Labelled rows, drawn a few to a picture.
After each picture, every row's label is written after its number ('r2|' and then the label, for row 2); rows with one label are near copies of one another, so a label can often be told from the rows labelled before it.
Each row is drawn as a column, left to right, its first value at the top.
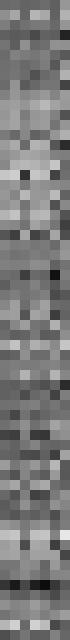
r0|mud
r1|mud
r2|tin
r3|mud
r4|mud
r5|tin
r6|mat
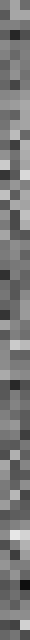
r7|tin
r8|mat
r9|mud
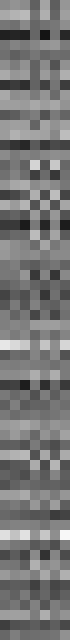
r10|mat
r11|mat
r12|mat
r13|tin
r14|mat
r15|tin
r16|mat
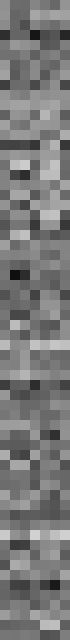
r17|mat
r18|tin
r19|tin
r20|mat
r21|mud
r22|mud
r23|mat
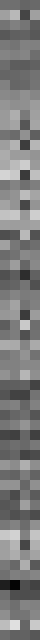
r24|mud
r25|mud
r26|tin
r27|mud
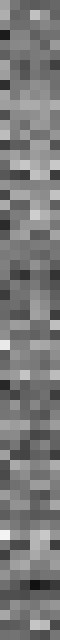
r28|mat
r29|tin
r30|tin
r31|mud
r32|mud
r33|tin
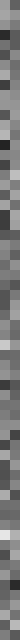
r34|mat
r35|mud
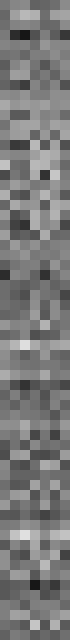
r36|tin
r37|mat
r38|mat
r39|mud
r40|tin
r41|mud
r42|mat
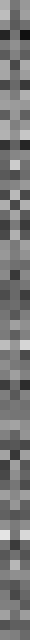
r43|mat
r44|tin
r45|mat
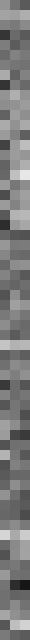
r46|mat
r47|mud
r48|mud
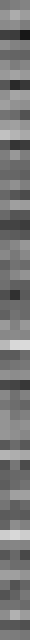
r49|mat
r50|mat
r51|mat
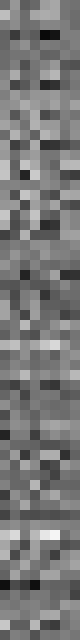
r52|mud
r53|mat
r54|tin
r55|mud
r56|mat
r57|mat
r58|tin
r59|tin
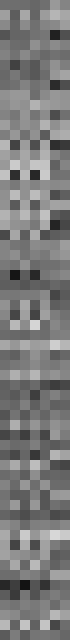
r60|mud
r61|tin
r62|mud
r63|tin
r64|mud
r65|mat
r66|mat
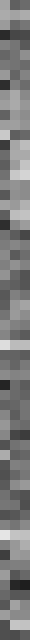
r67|mat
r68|mud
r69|mud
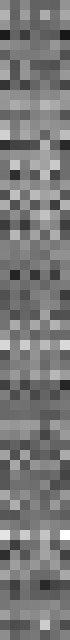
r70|mat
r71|tin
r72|mat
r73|tin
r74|mud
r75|tin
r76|mat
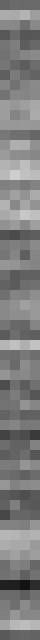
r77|mud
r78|mud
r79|mud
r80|mud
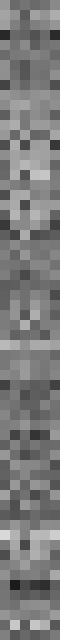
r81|mat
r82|mud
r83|tin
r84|mud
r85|mud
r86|mat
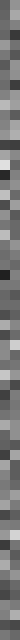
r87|tin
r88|mat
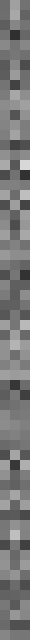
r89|tin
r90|mat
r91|tin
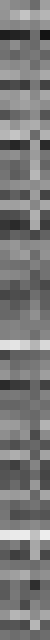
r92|mat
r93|mat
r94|mat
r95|mud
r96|mat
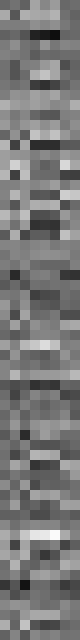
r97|mud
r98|tin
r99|mud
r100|mat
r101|mat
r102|mat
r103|tin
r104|tin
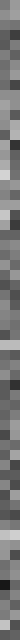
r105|mud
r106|mat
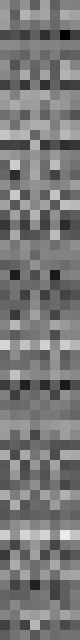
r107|mat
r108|tin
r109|mat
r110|mud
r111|mat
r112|tin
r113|mat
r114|mat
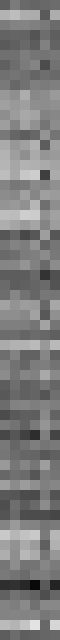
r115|mud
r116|mud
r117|mud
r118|mud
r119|tin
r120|mud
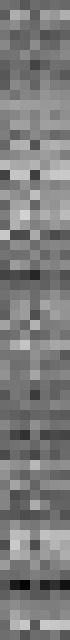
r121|tin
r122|mud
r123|mud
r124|tin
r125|mud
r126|mud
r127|mud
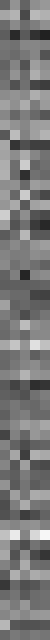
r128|mud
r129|mat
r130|tin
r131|mat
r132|mat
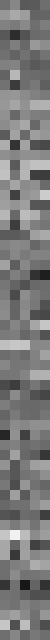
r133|mud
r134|mat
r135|mud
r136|tin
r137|tin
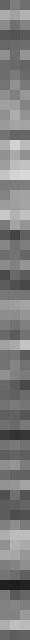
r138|mud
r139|mud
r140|mud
